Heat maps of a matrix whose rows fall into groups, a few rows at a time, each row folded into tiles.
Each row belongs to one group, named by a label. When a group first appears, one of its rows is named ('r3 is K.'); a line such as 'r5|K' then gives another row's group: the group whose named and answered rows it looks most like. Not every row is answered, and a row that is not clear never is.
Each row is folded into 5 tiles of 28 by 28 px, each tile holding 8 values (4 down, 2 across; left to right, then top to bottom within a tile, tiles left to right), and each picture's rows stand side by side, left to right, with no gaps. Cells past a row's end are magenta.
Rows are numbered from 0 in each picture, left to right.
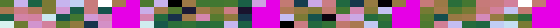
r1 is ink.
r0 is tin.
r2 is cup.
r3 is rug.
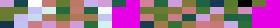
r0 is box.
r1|cup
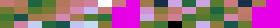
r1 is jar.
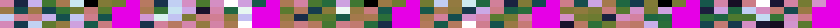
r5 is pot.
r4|cup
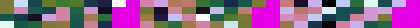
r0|ink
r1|cup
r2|jar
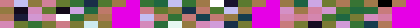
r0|cup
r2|jar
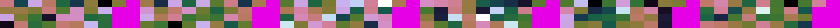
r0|cup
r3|cup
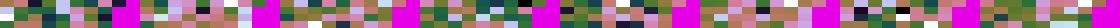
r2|rug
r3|cup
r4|pot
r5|box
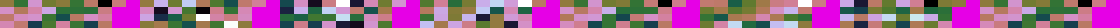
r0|jar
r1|cup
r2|pot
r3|tin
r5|rug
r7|jar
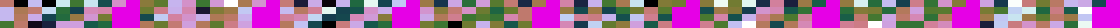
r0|jar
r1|box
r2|jar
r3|jar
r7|box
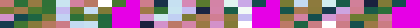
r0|rug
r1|box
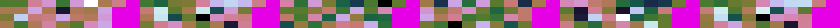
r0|box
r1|tin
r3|jar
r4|cup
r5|tin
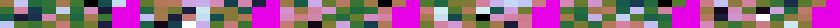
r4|cup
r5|cup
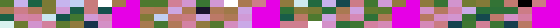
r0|tin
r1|box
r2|rug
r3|jar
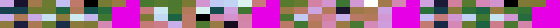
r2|box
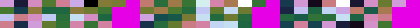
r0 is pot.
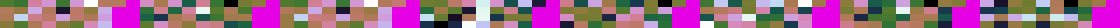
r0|box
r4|cup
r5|tin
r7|pot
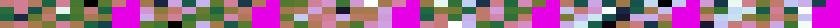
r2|box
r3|rug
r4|jar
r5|box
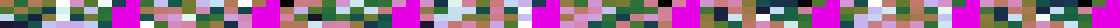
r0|rug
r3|box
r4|jar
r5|cup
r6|box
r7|cup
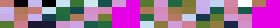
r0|jar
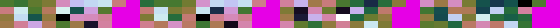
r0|tin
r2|cup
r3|cup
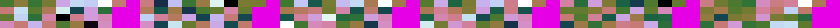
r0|tin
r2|tin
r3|tin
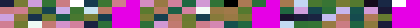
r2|ink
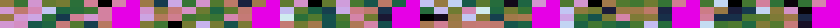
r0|jar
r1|jar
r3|ink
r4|ink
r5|ink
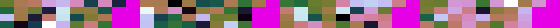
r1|ink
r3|box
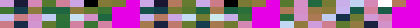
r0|pot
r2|tin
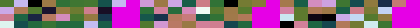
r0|ink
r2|cup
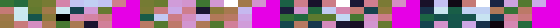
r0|tin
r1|box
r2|pot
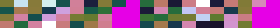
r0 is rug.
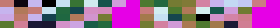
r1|tin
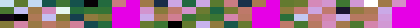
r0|ink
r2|box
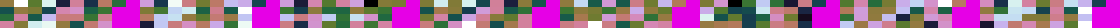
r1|box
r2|pot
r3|rug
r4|rug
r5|ink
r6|tin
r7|box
